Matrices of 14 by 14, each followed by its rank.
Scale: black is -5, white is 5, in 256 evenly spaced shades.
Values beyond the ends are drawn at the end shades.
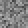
full rank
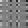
one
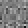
three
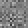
three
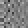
three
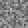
full rank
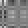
one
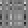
one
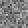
full rank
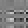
one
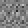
three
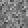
full rank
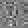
three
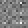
three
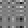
one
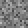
full rank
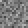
full rank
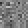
three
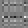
one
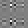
one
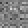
three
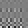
one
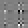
one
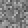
full rank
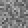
full rank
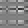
one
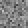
full rank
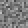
full rank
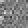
three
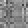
three
